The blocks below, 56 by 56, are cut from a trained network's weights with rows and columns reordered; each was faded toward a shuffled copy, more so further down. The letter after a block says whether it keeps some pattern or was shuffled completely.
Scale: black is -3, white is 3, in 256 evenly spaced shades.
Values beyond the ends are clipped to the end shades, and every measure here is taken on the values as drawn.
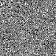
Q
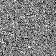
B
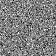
B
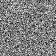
B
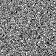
Q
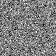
B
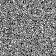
B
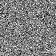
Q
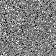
Q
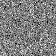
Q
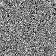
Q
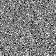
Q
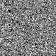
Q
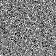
B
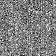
Q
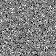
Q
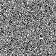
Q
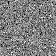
B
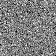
B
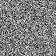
Q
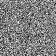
Q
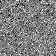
B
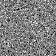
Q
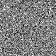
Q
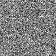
Q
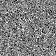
B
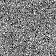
B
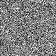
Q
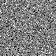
B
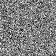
B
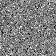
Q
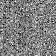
Q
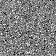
B
